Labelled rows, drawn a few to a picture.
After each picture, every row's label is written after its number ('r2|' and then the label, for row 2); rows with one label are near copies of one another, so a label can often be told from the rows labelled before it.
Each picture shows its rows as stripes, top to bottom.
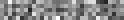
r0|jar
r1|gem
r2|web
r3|gem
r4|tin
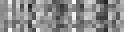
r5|jar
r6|web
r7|web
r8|jar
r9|jar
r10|gem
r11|web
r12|jar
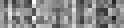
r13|gem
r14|gem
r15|jar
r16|jar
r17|gem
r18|gem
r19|jar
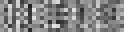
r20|tin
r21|web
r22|gem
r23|web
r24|gem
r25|web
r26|tin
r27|web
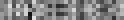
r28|gem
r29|web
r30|jar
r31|web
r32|gem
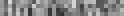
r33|jar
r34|gem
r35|web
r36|web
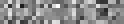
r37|jar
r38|tin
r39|jar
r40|jar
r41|gem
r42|tin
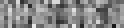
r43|tin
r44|web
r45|jar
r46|jar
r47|web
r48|web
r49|gem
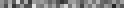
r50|web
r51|gem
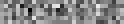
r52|gem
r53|tin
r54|web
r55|web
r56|gem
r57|jar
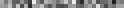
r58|gem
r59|web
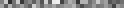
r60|tin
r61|gem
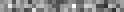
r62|web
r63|jar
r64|gem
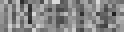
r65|tin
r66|web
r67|web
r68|gem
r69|web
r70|web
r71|jar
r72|gem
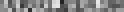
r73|tin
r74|tin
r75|web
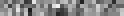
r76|gem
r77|tin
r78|web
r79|web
